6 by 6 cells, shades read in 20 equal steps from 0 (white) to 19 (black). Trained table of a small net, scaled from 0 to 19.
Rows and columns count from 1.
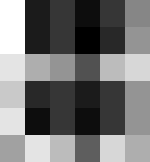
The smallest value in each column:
0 2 5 12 3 3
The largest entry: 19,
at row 2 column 4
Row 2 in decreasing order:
19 17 16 15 8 0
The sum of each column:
15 76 73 97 69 42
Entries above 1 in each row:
5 5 6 6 6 6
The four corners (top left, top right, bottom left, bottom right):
0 9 7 6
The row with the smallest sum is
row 6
